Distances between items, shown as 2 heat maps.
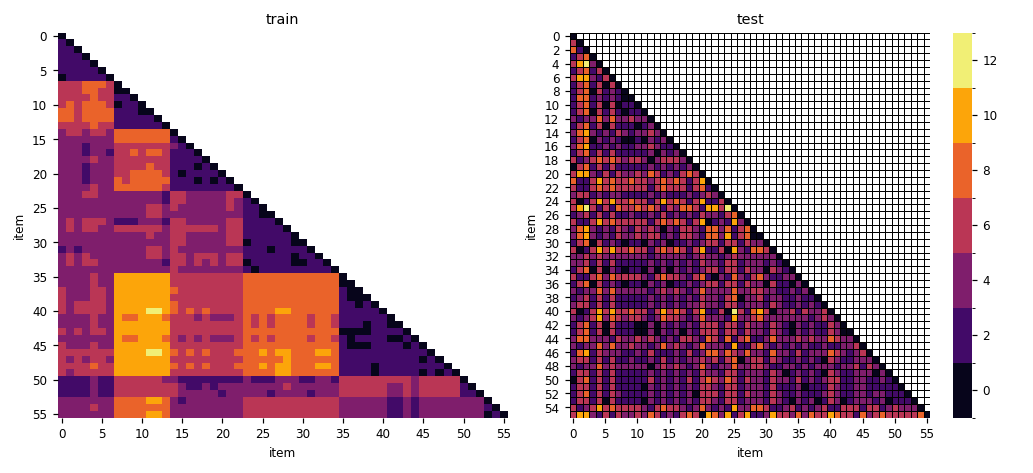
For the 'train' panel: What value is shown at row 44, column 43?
2
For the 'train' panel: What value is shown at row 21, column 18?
2
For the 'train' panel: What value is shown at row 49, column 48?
2
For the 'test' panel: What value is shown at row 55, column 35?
8
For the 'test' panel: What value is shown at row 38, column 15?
2
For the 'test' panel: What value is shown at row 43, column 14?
4
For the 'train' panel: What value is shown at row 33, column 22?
6
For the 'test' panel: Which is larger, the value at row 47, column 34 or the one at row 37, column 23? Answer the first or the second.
the second
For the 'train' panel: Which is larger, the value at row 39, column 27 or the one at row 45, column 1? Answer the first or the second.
the first
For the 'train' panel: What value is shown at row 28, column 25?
2
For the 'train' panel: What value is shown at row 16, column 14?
4
